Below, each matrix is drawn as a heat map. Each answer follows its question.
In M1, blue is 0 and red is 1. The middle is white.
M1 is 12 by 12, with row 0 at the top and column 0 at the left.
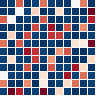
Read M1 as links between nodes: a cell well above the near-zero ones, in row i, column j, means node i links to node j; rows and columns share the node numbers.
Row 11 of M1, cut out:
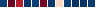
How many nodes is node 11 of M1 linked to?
4
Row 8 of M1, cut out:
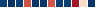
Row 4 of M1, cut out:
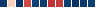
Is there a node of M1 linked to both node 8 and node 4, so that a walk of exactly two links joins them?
yes
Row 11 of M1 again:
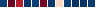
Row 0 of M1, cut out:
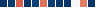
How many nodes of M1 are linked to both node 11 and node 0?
2
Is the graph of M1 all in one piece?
yes
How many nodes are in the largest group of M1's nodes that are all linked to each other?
4
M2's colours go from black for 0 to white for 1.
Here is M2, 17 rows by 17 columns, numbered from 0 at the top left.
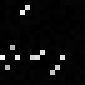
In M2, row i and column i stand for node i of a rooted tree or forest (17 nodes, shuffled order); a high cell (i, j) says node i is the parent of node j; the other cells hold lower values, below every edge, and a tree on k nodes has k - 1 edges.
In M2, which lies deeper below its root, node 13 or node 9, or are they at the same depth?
the same depth
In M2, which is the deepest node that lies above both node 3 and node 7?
11
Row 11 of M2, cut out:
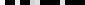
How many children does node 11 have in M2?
5
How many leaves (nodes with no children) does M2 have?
10
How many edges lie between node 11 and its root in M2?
1
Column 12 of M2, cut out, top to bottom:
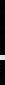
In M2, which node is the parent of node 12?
11
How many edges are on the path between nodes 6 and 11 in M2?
1
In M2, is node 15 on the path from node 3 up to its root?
no
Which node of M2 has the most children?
11
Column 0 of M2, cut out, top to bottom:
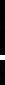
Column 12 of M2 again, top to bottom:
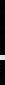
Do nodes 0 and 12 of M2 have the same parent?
yes
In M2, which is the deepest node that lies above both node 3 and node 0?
11
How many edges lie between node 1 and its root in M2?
1
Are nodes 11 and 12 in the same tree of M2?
yes
